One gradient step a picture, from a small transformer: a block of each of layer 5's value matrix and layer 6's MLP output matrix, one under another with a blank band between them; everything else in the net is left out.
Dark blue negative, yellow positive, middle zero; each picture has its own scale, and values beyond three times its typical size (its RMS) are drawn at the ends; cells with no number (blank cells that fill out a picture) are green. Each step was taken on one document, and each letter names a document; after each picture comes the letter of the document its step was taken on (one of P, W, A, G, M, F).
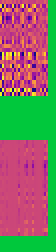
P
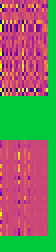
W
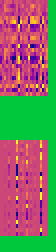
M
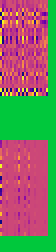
W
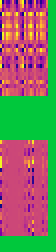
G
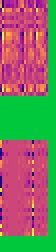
G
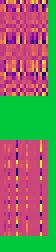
M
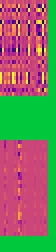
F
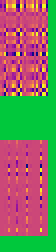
M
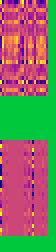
G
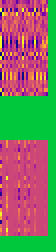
W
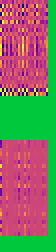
W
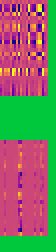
F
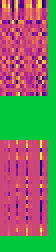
M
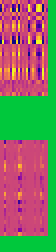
F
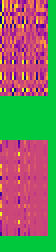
W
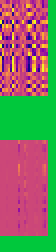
P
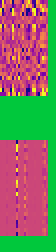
P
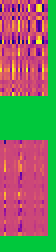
F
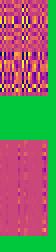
P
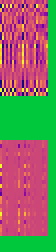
W
